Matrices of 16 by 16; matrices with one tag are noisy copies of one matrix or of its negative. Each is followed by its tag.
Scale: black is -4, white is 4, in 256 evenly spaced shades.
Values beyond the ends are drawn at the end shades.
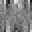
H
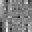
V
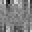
H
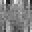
H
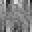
H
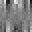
H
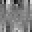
H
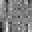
V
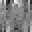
H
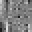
V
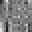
V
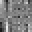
V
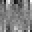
H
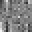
V
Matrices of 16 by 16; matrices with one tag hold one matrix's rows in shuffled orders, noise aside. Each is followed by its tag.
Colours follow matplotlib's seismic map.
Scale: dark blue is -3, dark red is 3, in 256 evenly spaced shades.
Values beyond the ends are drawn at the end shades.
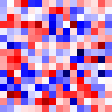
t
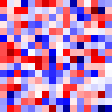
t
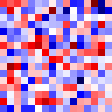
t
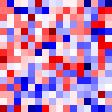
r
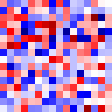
t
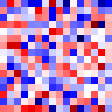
t
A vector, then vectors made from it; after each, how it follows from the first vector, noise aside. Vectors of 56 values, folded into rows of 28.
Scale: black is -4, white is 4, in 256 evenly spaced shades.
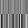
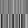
copied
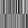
wrapped around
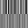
reversed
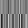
copied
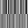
reversed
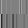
partly zeroed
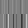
partly zeroed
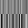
copied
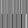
partly zeroed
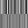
reversed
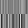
copied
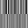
reversed
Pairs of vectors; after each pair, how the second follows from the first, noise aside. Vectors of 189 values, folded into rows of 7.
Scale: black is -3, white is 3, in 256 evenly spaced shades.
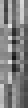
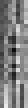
reversed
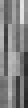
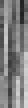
negated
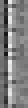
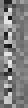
sign-scrambled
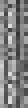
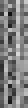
negated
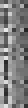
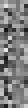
sign-scrambled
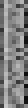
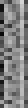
reversed
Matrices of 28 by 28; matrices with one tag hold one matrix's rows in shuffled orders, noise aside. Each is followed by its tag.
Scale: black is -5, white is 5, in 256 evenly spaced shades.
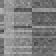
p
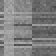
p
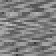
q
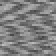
q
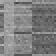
p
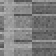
p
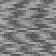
q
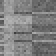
p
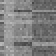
p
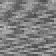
q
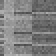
p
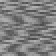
q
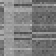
p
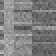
p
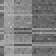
p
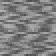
q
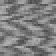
q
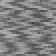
q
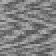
q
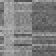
p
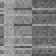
p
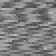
q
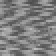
q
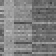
p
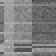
p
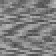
q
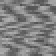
q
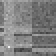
p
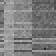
p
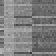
p
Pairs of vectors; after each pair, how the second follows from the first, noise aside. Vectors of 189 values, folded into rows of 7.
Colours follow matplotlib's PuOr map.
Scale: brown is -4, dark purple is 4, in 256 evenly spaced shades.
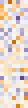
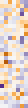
shuffled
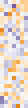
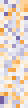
copied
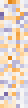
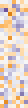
shuffled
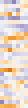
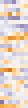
copied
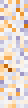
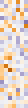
copied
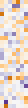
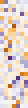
shuffled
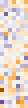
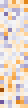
copied
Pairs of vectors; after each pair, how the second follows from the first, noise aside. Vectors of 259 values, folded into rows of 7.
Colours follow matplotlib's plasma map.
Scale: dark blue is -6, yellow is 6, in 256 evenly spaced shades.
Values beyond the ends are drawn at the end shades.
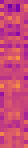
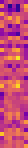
scaled up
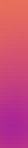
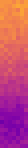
scaled up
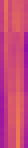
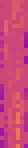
partly zeroed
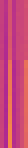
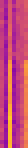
scaled up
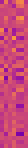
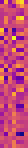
scaled up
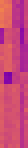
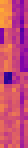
scaled up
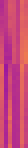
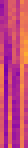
scaled up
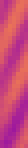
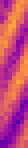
scaled up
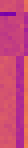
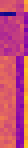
scaled up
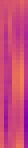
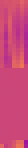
partly zeroed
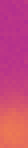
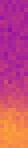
scaled up
